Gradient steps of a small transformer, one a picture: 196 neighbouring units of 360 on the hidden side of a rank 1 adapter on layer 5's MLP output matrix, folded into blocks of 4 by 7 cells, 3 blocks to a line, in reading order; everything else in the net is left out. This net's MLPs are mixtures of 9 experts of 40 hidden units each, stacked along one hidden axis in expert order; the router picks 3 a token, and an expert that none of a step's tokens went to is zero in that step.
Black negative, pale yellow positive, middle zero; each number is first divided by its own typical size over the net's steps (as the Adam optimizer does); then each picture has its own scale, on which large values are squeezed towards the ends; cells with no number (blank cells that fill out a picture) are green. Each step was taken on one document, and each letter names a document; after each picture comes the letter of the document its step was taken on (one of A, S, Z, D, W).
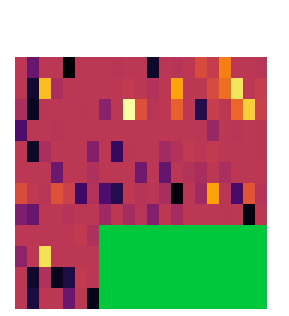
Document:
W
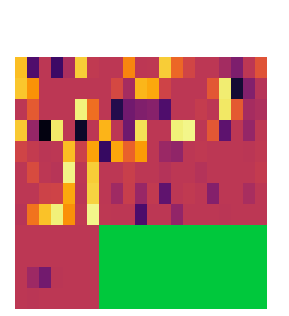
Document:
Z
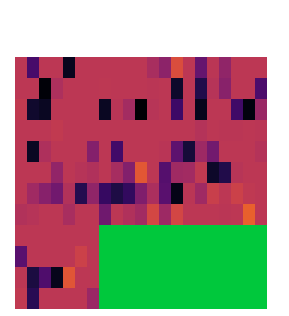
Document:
W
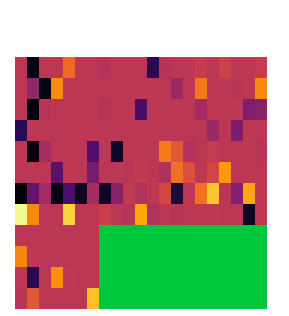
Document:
W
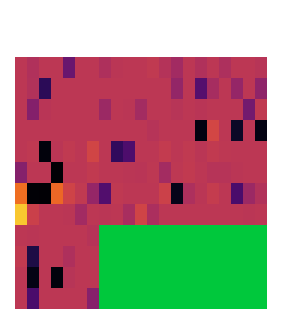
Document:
W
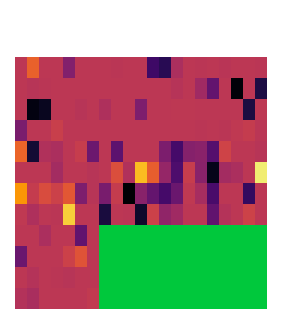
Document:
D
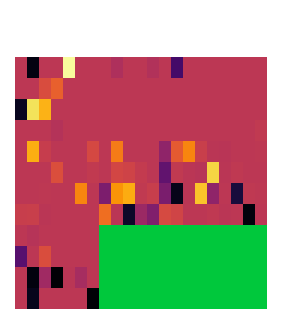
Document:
D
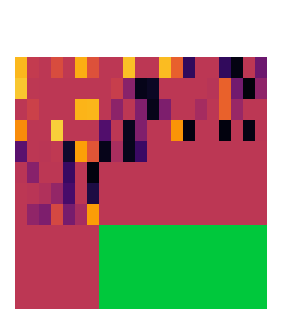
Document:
Z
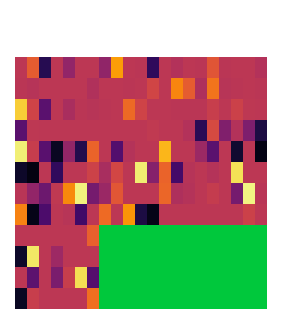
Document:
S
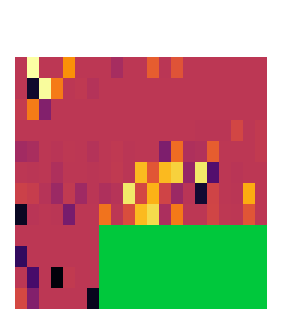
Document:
D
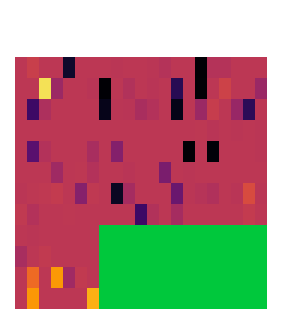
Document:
W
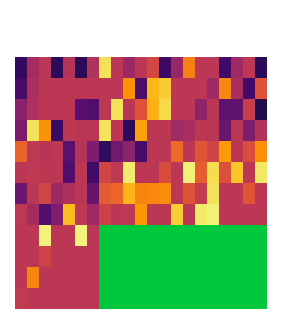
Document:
Z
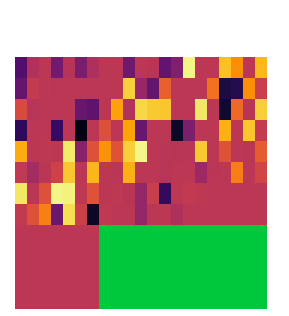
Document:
Z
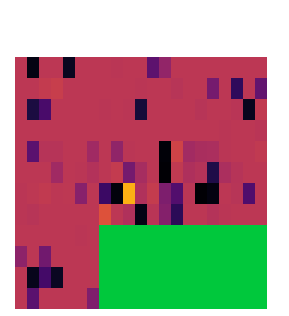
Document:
D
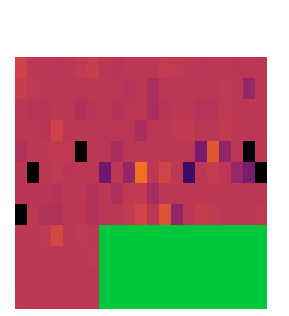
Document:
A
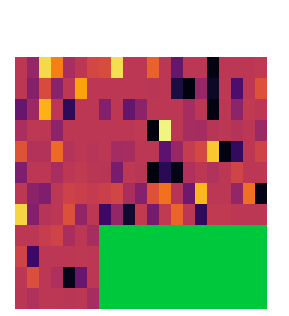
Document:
S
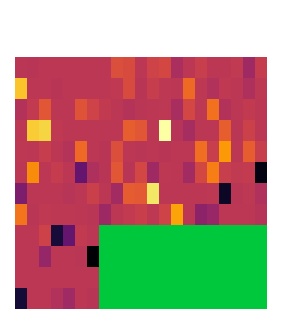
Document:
A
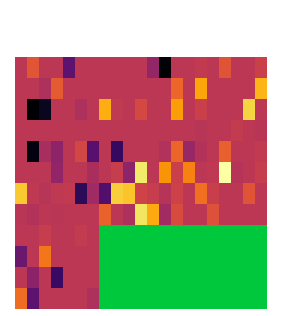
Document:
D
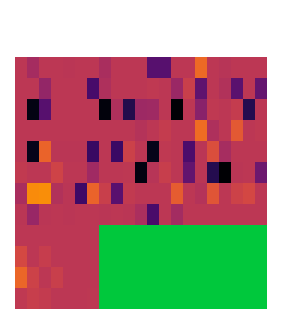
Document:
W
